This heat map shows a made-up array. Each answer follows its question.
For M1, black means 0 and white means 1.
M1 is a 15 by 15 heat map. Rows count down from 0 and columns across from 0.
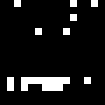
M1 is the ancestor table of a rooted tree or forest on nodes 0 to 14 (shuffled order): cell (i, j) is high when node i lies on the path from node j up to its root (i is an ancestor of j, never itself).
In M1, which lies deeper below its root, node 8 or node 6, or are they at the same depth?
the same depth
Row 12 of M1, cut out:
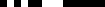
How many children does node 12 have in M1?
5
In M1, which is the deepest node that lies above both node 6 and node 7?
12
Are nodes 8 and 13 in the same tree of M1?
no
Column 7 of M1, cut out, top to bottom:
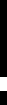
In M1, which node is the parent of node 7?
12
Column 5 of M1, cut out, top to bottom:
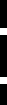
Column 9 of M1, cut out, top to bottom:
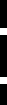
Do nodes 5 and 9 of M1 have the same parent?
yes
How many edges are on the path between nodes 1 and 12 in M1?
1
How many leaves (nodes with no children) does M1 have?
10
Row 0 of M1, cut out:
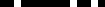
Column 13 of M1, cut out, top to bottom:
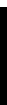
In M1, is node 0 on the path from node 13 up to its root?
yes
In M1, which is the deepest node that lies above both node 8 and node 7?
12
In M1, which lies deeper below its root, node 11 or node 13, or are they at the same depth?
node 13
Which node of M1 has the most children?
12
